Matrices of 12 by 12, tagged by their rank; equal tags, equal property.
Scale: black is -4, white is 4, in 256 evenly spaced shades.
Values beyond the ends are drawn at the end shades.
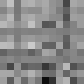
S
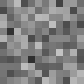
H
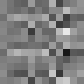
S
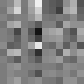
S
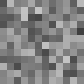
H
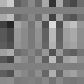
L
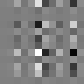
L
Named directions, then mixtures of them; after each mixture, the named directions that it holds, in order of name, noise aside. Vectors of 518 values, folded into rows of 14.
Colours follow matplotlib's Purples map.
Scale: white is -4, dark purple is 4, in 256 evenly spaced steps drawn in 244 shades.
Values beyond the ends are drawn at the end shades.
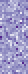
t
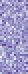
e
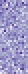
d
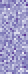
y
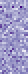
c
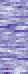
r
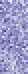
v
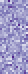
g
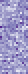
r, t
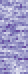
r, v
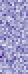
e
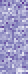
d, r, y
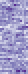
r, t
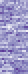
c, r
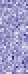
g, t, y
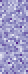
e, g, t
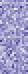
c, e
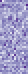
e, y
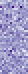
c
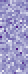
d, t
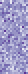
g, v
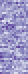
e, r, t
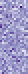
c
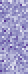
v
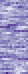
r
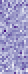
d, v, y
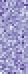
d, e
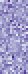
g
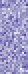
y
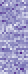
d, r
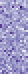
c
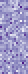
c, t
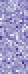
t
